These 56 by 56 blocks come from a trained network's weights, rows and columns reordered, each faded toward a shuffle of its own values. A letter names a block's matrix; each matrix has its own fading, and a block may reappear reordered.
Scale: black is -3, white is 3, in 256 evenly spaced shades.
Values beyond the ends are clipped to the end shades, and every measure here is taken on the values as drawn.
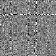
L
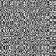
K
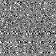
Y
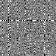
L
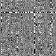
L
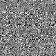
Y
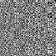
K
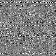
Y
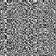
K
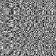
K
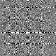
L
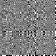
L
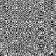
K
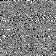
Y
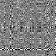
L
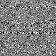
Y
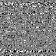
Y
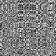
K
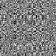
K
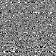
Y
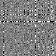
L
